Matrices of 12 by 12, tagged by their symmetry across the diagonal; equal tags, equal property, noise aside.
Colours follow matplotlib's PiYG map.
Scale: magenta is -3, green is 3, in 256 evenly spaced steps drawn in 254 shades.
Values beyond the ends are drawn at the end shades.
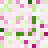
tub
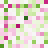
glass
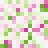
glass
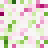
glass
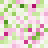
tub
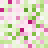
tub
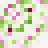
tub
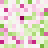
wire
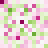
tub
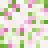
tub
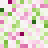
glass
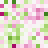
glass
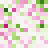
wire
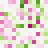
wire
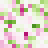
glass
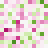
wire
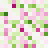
glass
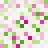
glass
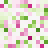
glass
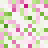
glass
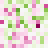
wire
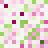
tub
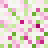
tub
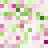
wire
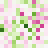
wire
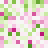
wire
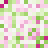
tub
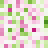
wire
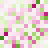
tub
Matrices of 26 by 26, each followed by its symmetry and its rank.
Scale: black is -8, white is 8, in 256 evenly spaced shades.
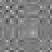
symmetric, rank three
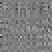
neither, rank five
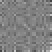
symmetric, rank three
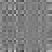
neither, rank two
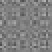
antisymmetric, rank two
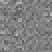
neither, rank five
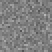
neither, full rank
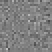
neither, rank five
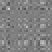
symmetric, rank three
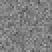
neither, full rank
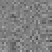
neither, rank five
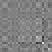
symmetric, rank three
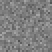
neither, full rank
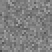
neither, full rank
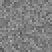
neither, full rank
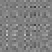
antisymmetric, rank two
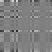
neither, rank one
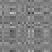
neither, rank two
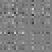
antisymmetric, rank two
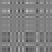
neither, rank one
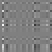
neither, rank one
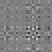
antisymmetric, rank two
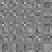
symmetric, rank three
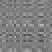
neither, rank two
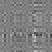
antisymmetric, rank two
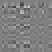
neither, rank two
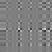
neither, rank one
